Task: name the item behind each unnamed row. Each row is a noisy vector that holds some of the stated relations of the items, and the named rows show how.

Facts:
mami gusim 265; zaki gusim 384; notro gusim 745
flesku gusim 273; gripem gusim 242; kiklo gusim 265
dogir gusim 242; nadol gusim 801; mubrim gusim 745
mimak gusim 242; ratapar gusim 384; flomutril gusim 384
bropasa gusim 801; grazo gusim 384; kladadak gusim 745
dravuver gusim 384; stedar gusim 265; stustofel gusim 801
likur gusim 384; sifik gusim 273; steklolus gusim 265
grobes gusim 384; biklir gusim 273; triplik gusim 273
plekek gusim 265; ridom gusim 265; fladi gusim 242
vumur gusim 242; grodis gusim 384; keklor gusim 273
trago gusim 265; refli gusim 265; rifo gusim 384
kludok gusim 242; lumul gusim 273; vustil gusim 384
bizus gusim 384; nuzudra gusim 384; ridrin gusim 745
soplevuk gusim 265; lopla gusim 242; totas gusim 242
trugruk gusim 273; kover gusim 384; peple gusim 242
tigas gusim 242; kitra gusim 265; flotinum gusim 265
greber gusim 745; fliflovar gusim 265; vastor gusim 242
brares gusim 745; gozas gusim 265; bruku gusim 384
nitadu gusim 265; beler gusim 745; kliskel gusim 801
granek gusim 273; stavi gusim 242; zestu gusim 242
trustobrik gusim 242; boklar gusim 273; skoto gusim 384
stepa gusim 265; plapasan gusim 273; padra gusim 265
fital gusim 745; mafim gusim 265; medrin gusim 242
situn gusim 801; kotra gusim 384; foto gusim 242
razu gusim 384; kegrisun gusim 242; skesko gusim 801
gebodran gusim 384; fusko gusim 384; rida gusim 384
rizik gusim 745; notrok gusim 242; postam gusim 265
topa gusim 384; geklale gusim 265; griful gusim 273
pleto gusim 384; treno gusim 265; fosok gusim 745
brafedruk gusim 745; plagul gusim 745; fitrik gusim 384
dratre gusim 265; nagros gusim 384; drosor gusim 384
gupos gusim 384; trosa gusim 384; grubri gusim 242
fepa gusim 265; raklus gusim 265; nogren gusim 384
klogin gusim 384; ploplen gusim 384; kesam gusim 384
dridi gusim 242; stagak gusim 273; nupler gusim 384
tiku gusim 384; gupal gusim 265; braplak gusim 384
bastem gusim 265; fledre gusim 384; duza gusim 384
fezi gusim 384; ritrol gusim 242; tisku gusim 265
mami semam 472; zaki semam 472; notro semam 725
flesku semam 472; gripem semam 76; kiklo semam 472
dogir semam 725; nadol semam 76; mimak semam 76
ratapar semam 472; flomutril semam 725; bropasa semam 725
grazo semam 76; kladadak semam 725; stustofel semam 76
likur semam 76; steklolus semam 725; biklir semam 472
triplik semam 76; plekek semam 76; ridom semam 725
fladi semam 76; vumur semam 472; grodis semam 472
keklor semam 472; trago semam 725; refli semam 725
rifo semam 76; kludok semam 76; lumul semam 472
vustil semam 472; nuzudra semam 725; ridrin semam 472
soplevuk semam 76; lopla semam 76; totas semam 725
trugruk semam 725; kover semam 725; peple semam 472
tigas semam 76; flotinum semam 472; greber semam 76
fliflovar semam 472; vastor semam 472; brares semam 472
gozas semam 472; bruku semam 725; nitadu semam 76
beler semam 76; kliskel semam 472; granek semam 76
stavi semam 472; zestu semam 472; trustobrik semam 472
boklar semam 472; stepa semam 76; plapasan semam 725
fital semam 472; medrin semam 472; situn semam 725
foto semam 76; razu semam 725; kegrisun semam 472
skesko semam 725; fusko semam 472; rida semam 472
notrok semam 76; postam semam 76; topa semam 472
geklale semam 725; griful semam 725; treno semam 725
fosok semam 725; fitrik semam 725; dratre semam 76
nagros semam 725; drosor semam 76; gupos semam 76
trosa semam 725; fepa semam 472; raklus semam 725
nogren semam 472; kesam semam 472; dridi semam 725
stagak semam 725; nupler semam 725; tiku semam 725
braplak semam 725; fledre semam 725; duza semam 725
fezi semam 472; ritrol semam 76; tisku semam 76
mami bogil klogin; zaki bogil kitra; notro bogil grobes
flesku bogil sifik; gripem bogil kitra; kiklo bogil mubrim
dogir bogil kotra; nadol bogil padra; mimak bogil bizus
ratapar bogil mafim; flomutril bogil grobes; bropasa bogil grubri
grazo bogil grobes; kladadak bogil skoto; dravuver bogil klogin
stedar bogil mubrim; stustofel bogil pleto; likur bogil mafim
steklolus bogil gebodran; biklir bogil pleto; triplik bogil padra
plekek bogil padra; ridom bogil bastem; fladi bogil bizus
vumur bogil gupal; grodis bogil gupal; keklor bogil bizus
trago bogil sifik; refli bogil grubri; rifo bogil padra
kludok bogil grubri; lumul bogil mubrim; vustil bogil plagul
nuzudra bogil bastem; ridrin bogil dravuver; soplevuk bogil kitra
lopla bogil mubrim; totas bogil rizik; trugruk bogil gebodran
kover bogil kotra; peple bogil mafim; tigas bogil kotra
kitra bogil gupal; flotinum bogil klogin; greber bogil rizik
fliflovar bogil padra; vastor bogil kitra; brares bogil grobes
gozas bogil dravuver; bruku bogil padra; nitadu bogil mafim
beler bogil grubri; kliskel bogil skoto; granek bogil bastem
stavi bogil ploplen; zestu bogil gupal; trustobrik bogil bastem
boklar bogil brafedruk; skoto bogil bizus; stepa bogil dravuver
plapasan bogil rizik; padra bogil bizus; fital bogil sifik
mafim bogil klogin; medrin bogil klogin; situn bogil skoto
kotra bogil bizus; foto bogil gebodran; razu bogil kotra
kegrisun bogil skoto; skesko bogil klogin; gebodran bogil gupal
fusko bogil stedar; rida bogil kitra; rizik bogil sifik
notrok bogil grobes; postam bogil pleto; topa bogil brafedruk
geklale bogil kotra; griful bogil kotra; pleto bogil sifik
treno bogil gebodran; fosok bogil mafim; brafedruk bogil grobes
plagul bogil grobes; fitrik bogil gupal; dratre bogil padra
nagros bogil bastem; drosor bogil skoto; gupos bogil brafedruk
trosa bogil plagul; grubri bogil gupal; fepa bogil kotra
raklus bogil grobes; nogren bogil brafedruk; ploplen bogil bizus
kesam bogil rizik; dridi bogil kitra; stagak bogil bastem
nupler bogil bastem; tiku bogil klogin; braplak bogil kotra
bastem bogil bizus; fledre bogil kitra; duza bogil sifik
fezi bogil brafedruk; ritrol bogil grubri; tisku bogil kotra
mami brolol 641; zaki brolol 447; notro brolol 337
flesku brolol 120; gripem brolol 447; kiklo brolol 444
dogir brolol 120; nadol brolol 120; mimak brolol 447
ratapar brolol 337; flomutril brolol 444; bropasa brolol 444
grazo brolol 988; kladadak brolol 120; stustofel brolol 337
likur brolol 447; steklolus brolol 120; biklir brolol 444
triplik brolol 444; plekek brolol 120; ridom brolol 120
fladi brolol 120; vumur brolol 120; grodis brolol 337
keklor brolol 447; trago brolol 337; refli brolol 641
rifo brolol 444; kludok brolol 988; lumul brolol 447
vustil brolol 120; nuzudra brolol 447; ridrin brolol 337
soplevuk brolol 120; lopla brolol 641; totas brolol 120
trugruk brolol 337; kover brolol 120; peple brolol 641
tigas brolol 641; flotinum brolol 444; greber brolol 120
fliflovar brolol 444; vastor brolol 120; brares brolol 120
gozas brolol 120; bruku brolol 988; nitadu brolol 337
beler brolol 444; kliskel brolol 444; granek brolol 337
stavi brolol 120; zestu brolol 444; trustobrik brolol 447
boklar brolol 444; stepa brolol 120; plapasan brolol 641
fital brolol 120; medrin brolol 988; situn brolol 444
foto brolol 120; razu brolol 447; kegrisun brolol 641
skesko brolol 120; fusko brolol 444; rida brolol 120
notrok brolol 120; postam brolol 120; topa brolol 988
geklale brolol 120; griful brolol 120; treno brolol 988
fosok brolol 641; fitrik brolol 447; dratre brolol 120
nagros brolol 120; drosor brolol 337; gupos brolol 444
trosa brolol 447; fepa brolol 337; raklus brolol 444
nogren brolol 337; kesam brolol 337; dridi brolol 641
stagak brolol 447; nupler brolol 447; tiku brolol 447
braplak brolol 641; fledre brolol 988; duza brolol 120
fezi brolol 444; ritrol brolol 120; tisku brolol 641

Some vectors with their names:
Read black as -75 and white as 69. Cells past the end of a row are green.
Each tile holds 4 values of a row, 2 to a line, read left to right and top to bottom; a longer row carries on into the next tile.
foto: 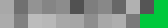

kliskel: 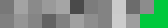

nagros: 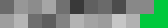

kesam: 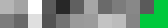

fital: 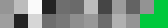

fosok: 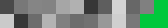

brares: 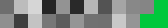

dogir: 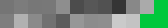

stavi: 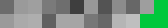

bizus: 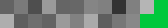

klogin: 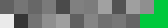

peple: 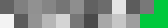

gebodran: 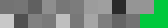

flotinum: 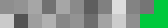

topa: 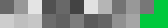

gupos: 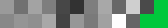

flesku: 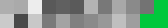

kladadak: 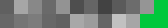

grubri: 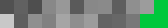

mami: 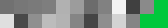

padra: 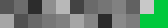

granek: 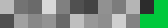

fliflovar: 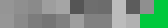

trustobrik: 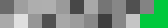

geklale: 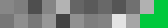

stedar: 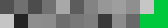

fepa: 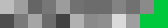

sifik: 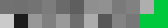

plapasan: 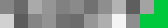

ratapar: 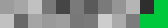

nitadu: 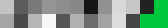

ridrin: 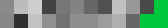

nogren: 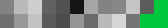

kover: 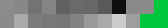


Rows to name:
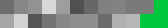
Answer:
stagak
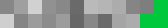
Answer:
lumul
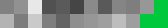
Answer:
totas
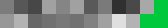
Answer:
braplak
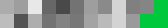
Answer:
biklir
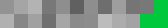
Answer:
zestu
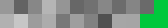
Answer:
mimak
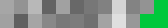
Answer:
kiklo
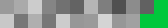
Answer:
rida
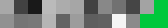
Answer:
tisku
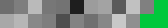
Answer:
trosa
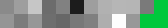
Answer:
boklar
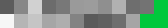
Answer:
medrin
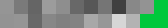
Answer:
griful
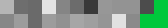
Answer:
triplik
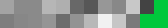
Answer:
trugruk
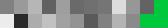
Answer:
gozas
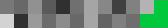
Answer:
pleto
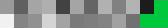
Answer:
likur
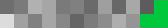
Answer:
tiku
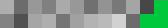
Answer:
beler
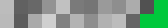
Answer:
soplevuk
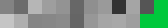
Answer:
fitrik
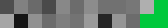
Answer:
mubrim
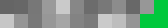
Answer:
dridi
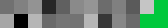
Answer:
rizik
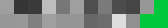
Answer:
tigas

